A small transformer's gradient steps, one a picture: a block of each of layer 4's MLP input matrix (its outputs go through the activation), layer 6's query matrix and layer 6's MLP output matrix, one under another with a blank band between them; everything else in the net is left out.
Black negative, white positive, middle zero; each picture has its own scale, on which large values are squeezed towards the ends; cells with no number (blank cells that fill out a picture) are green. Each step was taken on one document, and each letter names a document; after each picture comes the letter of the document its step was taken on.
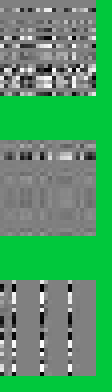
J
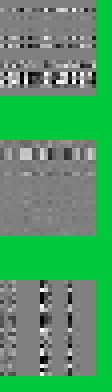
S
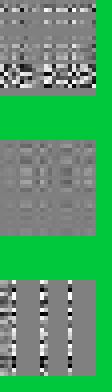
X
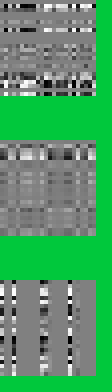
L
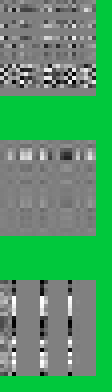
X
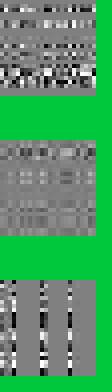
X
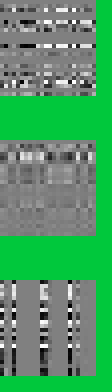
L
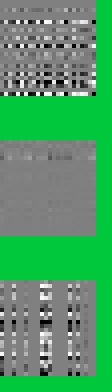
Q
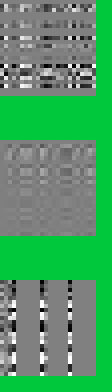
X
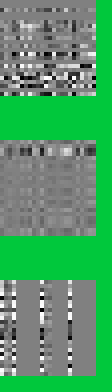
J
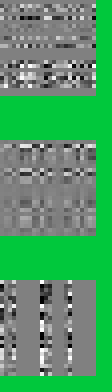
S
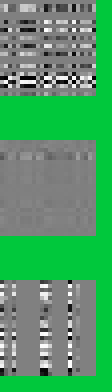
L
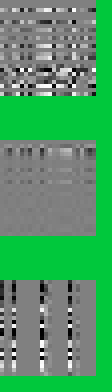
J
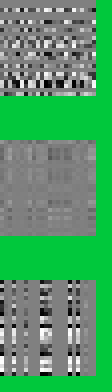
Q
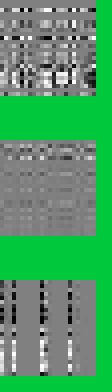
J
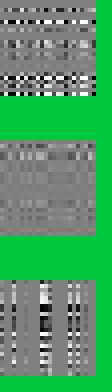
Q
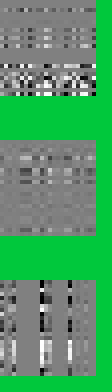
S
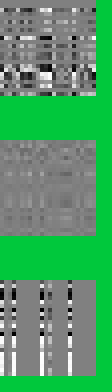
J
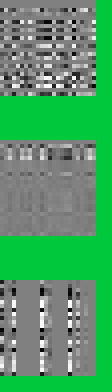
J
